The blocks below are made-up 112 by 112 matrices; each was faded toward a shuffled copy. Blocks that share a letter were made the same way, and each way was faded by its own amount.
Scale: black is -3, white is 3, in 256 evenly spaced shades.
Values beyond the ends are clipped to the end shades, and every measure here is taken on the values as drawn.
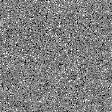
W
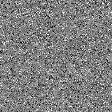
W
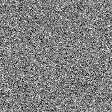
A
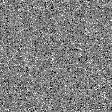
W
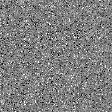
W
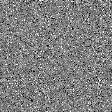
W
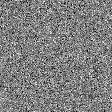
A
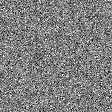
A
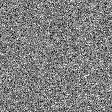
A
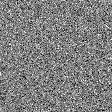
A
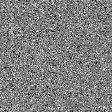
W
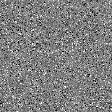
W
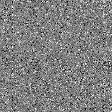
W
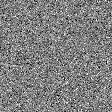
A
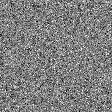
A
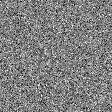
A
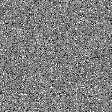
W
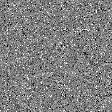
W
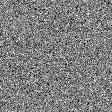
A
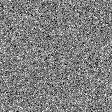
A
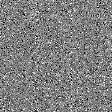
W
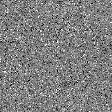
W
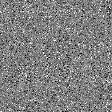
W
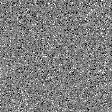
W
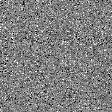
W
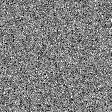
A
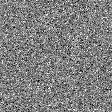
A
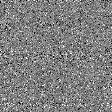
W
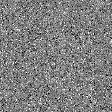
W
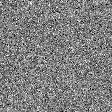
A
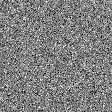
A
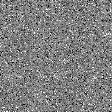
W
